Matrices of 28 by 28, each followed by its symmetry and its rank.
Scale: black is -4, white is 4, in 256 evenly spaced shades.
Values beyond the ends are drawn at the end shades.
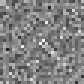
symmetric, full rank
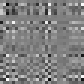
neither, rank two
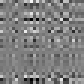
neither, rank two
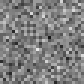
antisymmetric, full rank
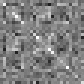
symmetric, rank five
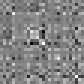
symmetric, rank three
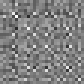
symmetric, rank three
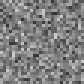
antisymmetric, full rank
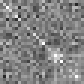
symmetric, rank five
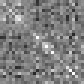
symmetric, rank five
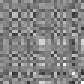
symmetric, rank three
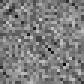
symmetric, full rank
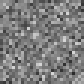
symmetric, full rank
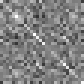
symmetric, rank five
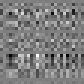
neither, rank two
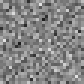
symmetric, full rank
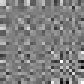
symmetric, rank three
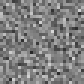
antisymmetric, full rank
